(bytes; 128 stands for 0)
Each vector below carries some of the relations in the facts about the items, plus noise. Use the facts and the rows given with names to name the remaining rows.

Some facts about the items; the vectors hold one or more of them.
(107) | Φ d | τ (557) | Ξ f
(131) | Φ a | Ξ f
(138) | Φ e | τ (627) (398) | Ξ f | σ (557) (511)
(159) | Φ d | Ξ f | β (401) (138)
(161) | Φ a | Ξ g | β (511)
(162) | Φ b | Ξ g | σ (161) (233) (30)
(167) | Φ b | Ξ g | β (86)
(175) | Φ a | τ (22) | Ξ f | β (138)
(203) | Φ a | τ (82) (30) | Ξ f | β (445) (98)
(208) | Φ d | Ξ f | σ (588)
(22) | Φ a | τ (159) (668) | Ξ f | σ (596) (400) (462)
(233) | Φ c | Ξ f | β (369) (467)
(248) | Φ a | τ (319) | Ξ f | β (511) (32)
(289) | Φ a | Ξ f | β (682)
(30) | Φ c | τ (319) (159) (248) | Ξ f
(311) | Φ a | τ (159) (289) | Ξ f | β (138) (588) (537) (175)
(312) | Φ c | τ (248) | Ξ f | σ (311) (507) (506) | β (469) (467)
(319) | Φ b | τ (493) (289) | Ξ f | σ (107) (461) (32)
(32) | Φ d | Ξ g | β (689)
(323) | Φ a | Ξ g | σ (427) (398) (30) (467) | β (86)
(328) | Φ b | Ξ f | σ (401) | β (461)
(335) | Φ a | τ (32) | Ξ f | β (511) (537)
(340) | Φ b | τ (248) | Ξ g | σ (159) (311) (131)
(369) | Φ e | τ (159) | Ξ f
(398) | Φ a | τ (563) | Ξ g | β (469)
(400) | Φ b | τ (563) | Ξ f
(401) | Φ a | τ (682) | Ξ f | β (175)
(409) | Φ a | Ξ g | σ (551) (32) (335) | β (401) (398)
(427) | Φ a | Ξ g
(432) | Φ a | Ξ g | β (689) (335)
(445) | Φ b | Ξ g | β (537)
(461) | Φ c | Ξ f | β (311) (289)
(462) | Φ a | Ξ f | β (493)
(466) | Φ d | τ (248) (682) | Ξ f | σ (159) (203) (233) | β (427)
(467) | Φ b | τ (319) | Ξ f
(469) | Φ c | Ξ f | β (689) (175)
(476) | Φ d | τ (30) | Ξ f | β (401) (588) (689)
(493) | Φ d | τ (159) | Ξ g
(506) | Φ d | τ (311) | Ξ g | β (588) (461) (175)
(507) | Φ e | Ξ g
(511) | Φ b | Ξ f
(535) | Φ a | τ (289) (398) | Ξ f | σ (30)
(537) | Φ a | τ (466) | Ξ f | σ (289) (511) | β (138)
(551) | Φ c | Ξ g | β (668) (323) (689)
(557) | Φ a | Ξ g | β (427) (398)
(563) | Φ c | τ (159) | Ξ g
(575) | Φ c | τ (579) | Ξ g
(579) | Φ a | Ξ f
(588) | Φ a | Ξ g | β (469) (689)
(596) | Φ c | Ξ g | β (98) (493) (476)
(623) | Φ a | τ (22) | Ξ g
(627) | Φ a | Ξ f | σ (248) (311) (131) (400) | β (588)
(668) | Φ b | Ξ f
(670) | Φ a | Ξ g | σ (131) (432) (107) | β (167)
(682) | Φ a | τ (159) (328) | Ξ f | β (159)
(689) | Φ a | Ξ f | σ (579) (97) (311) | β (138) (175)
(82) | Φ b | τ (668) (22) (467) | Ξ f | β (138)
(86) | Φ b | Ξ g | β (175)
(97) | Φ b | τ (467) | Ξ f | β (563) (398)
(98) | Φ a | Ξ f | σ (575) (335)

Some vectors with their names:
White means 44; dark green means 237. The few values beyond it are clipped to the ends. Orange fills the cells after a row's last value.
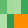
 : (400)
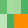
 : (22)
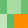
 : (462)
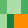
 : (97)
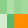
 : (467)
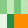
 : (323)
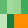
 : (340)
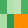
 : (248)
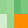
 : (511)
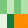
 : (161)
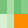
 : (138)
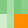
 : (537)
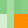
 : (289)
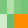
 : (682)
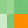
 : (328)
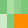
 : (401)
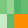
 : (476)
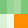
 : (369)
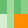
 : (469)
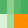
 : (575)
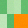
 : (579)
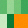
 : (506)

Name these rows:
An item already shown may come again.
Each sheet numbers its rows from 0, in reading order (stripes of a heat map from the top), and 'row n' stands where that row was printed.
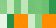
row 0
(323)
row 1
(32)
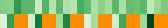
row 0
(493)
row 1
(30)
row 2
(97)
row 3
(233)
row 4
(563)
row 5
(466)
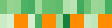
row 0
(98)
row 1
(596)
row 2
(97)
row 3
(335)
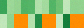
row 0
(312)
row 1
(311)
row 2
(203)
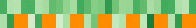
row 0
(248)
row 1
(507)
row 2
(409)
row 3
(107)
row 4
(335)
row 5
(340)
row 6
(248)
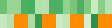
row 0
(335)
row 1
(248)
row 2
(461)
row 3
(535)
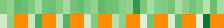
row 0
(208)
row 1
(82)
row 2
(82)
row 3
(208)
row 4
(319)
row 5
(588)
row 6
(623)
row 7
(162)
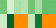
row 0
(427)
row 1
(159)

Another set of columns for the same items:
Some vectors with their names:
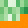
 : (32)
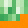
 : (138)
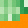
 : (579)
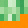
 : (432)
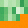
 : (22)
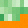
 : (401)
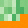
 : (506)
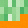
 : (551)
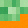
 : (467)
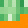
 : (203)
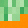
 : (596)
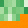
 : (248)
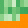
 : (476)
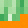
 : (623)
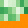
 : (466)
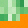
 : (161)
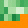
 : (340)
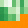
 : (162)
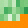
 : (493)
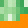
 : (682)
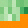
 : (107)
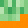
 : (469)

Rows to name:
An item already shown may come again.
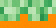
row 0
(511)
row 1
(311)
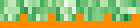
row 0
(335)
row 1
(563)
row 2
(409)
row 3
(369)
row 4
(340)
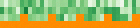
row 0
(208)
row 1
(469)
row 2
(563)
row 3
(30)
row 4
(162)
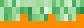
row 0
(233)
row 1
(319)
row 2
(32)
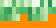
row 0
(30)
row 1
(535)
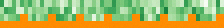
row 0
(312)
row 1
(461)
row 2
(138)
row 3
(493)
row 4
(97)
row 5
(98)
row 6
(159)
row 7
(323)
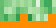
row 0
(82)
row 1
(398)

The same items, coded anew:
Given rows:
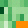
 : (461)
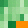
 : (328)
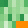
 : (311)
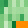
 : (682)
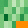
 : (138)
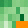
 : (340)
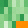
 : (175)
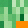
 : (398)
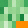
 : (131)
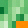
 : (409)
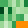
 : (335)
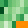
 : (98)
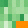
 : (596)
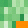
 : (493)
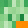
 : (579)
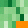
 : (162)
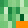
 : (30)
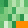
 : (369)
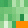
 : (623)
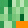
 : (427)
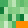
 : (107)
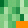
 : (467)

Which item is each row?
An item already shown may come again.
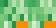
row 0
(369)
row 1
(623)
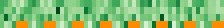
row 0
(138)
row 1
(563)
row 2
(461)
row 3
(409)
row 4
(476)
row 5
(466)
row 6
(323)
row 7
(469)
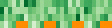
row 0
(32)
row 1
(312)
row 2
(398)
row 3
(409)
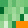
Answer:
(319)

